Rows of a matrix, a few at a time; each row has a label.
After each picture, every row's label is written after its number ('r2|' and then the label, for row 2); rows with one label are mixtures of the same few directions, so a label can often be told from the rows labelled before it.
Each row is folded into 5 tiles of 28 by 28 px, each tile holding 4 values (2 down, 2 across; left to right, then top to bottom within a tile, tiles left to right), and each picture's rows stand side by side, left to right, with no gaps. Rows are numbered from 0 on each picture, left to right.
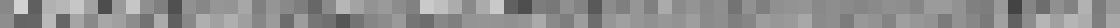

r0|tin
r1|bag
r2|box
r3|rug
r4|bag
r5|bag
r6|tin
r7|bag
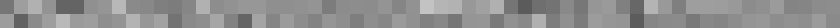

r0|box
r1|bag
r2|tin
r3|rug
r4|rug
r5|rug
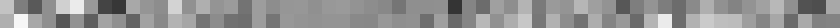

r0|box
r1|bag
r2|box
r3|bag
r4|bag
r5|box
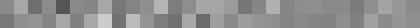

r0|bag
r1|tin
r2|box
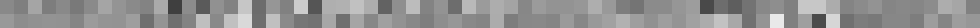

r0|tin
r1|bag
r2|tin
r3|tin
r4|box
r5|rug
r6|box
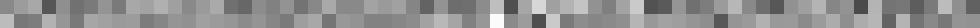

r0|tin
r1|rug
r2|tin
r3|rug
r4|rug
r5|box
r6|tin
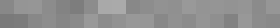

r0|box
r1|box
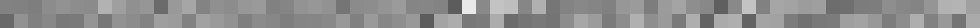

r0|box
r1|tin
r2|box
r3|tin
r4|rug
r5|tin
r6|rug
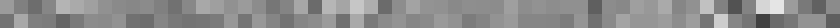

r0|box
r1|box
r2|tin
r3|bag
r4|bag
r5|box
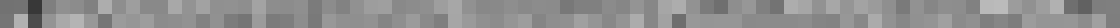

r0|bag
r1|bag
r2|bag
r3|bag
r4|rug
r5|rug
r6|bag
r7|rug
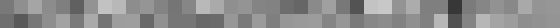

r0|box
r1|box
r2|rug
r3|bag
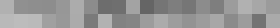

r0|box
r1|rug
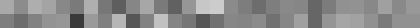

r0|rug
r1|box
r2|bag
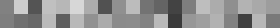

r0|tin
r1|bag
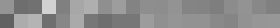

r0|tin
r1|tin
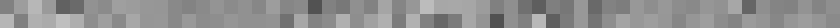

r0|box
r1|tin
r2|bag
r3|rug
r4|bag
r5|tin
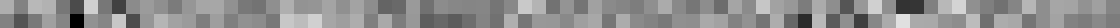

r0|rug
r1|box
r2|box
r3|box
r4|tin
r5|bag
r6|box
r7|tin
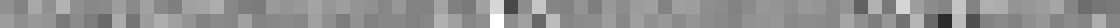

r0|bag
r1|box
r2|bag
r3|rug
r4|tin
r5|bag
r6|bag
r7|rug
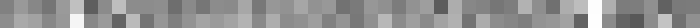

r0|rug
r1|bag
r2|bag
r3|tin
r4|bag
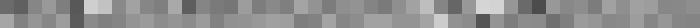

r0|rug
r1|tin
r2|tin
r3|box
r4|tin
